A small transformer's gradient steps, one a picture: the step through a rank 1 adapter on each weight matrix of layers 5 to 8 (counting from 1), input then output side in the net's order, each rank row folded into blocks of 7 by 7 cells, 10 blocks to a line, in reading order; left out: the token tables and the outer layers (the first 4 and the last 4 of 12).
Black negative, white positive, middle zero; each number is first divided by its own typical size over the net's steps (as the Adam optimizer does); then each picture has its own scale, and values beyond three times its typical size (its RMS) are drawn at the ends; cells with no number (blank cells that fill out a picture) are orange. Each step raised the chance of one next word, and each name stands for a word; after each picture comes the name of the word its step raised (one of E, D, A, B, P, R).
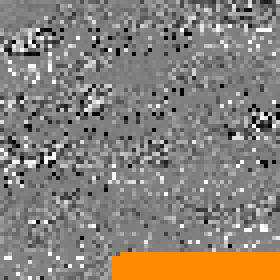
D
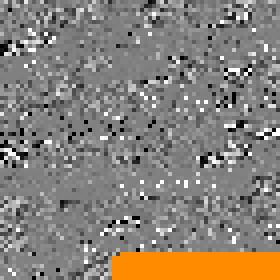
D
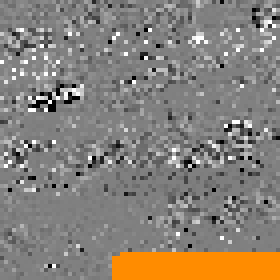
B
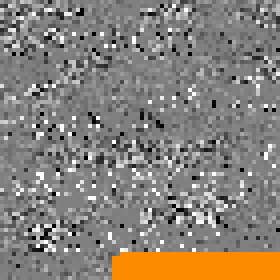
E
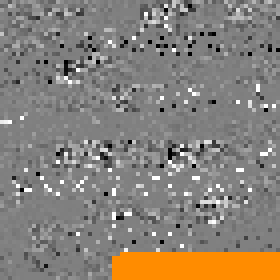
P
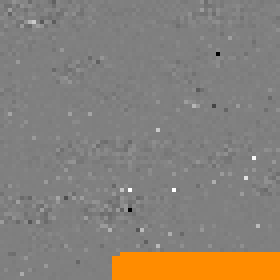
P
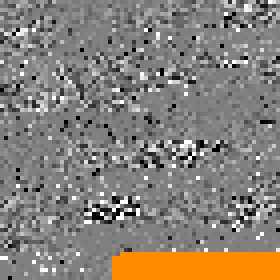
D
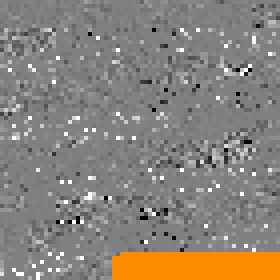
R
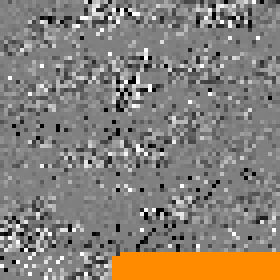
D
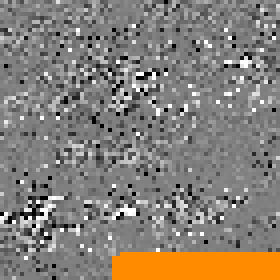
E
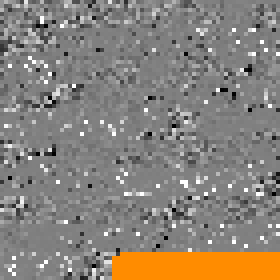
R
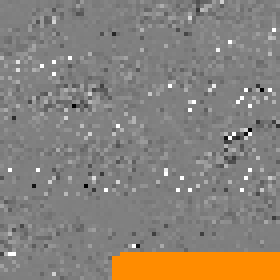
B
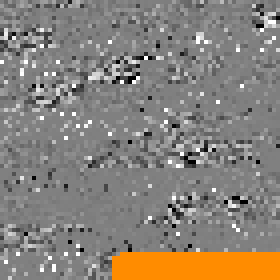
R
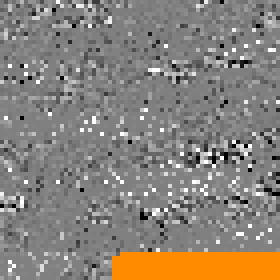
R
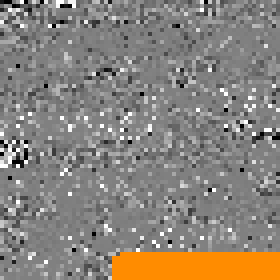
P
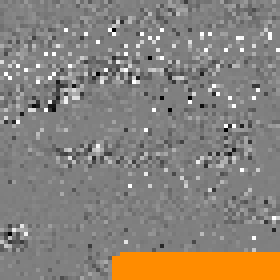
B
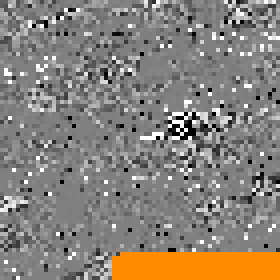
D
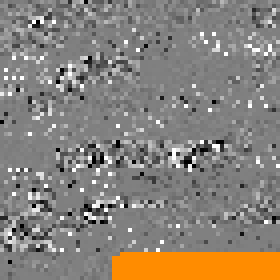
B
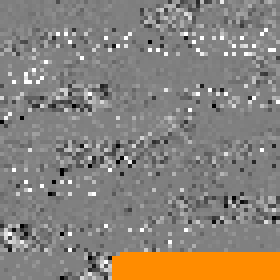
B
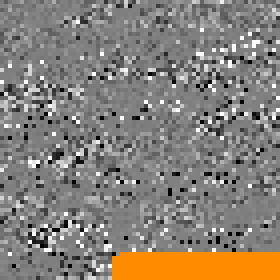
E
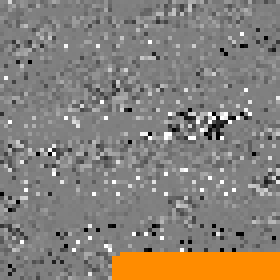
P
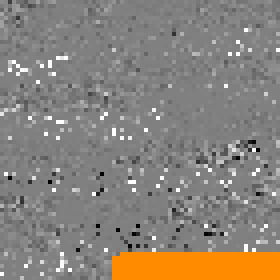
R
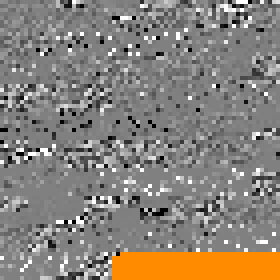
D
